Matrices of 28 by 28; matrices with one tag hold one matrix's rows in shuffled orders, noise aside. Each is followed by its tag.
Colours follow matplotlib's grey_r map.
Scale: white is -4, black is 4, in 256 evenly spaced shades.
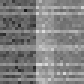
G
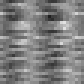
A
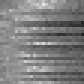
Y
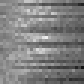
Y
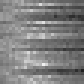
Y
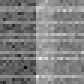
G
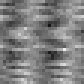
A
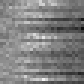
Y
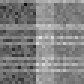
G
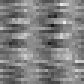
A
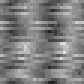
A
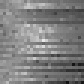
Y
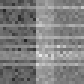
G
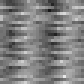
A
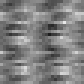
A
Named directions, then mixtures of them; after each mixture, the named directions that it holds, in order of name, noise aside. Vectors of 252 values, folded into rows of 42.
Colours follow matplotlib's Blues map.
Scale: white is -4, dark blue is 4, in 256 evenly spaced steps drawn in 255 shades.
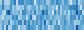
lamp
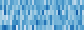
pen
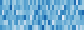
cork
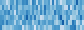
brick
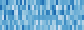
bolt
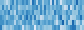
brick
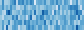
lamp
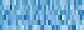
brick, cork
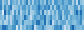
cork, pen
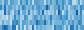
pen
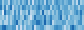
cork, pen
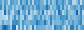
pen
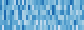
bolt, lamp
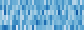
pen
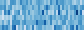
lamp, pen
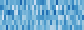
bolt, lamp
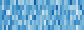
lamp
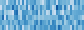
bolt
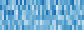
bolt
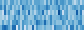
pen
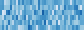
cork, lamp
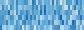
brick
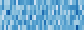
lamp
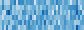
lamp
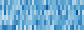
pen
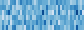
lamp, pen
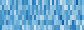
brick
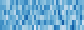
brick, pen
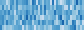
brick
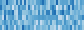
bolt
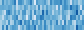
brick, lamp
